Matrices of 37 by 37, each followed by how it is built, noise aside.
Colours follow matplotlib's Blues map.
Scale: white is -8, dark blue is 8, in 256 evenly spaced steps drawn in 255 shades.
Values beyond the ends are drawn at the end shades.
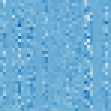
uneven columns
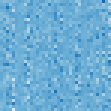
uneven columns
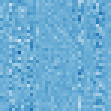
uneven columns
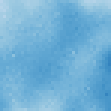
smooth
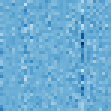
uneven columns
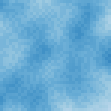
smooth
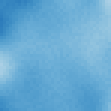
smooth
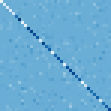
diagonal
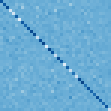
diagonal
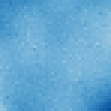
smooth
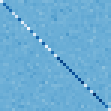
diagonal
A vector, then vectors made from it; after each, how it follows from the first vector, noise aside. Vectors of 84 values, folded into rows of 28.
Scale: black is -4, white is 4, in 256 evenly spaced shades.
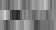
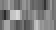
negated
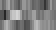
negated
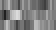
negated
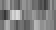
negated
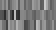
sign-scrambled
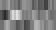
negated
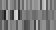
sign-scrambled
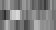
negated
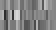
sign-scrambled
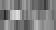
negated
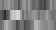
negated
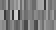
sign-scrambled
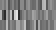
sign-scrambled
